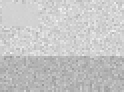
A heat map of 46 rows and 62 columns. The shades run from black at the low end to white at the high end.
Stripes: none. Seam: horizontal, 60% of the way down, the top part higher. Calmest part: top left. Average level on the scale: 80%. Odd patch: calmer, in the top left.
